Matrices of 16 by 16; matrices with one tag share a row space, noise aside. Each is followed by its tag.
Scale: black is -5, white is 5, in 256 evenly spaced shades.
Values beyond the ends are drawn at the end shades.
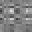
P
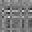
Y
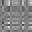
Y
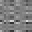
P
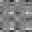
P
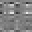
P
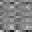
P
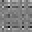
Y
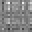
Y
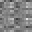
P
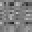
P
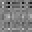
Y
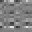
P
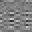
P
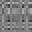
Y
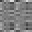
P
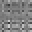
Y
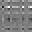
Y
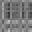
Y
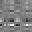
P
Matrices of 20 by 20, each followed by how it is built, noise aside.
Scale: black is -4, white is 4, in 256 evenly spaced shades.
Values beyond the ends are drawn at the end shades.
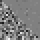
lower triangular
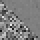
lower triangular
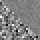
lower triangular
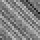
Toeplitz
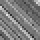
Toeplitz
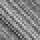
Toeplitz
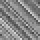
Toeplitz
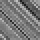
Toeplitz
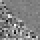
lower triangular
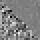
lower triangular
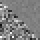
lower triangular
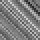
Toeplitz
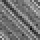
Toeplitz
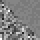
lower triangular
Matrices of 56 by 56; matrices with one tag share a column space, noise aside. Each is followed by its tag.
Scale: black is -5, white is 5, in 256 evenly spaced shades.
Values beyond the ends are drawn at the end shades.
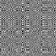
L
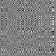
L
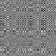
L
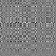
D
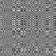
L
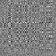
D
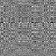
D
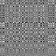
D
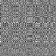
D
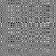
D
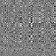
D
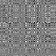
D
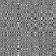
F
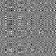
L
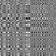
F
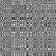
F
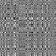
F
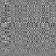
D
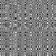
F
